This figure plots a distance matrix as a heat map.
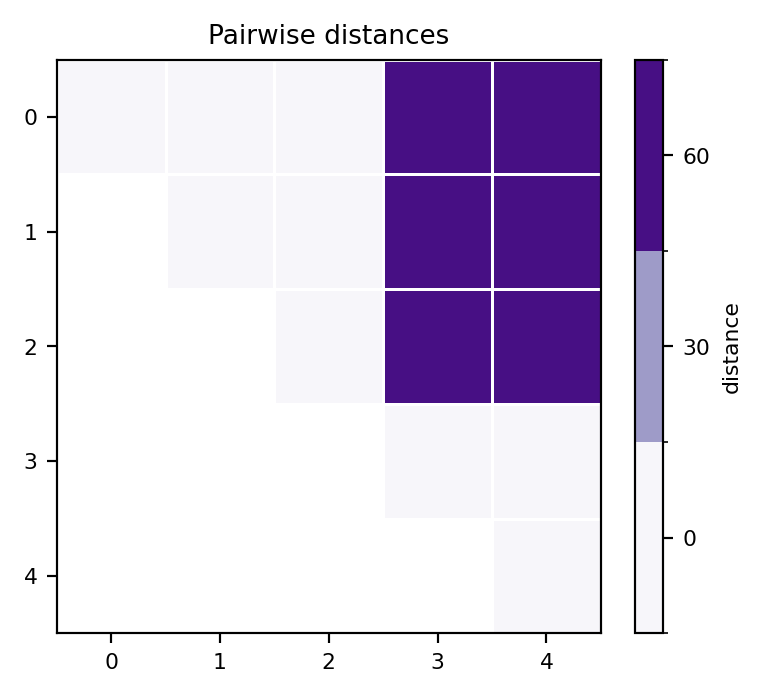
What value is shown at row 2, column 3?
60
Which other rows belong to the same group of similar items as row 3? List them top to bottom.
4
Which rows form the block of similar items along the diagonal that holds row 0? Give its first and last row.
0 to 2
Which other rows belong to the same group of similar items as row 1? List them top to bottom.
0, 2
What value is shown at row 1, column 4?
60
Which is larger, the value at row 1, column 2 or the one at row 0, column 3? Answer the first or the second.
the second
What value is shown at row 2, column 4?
60
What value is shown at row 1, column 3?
60
